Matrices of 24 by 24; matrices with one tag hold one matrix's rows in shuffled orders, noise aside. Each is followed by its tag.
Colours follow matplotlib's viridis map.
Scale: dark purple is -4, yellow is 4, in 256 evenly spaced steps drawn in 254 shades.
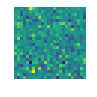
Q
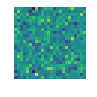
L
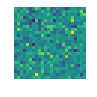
L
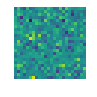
Q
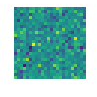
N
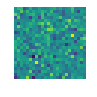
L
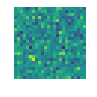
Q
